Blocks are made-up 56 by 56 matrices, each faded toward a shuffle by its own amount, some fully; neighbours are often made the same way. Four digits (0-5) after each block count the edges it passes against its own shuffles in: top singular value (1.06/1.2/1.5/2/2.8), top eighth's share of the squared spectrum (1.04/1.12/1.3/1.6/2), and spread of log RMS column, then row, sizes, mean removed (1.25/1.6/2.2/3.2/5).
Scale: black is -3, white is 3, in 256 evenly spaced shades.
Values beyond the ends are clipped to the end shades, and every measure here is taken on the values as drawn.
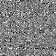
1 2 0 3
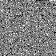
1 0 0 1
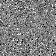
0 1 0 1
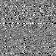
2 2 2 3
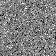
0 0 0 0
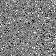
0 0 0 0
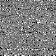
1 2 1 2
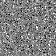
2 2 1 0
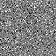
3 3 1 0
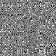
3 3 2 2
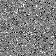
2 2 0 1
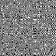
4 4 2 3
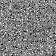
1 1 0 0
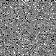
3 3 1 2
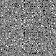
3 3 1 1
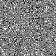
3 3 1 1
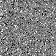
1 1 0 0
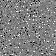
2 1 0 0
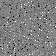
0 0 0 0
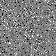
1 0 0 0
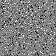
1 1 0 0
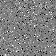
0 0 0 0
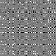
5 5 3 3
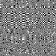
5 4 2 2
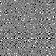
4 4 2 2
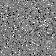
2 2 0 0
